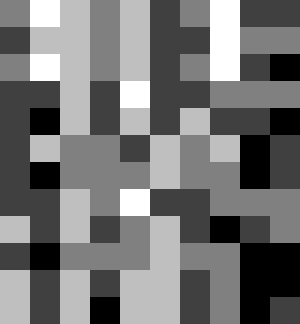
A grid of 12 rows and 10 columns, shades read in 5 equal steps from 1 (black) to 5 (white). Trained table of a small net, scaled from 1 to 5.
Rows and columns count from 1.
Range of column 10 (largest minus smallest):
2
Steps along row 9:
down up down up up down down up up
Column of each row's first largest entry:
2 8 2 5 3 2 6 5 1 6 1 1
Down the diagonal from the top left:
3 4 4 2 4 4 3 3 2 1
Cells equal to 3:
33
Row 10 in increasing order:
1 1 1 2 3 3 3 3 3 4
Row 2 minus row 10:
0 3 1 0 1 -2 -1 2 2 2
